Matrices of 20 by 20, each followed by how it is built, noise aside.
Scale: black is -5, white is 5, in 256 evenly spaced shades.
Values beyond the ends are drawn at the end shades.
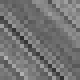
Toeplitz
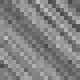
Toeplitz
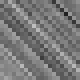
Toeplitz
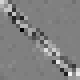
banded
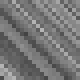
Toeplitz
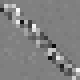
banded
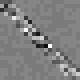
banded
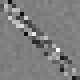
banded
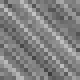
Toeplitz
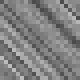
Toeplitz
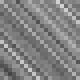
Toeplitz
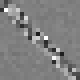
banded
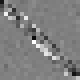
banded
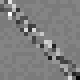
banded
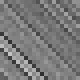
Toeplitz
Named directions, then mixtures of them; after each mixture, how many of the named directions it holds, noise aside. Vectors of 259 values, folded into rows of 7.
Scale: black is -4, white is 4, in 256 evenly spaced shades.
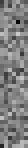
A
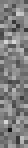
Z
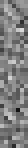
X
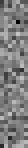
one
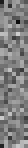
one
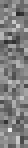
one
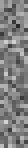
two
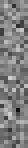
two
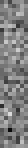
three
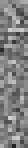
three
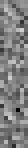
one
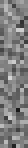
one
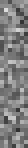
two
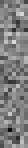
two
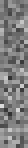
three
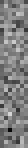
three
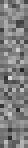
three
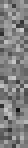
two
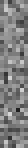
two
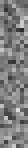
one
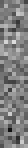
two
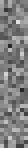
three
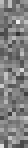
one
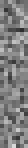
two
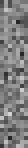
two
